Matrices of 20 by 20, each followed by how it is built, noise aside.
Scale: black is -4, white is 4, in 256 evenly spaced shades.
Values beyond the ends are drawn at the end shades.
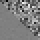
upper triangular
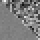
upper triangular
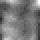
smooth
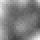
smooth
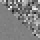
upper triangular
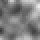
smooth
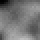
smooth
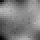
smooth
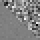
upper triangular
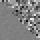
upper triangular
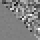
upper triangular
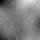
smooth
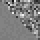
upper triangular
